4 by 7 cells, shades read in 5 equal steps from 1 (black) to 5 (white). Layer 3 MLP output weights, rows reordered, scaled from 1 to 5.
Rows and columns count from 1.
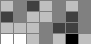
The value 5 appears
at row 4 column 1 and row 4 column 2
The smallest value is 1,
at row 4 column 6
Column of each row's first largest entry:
1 3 1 1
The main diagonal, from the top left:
4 3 4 3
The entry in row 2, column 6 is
2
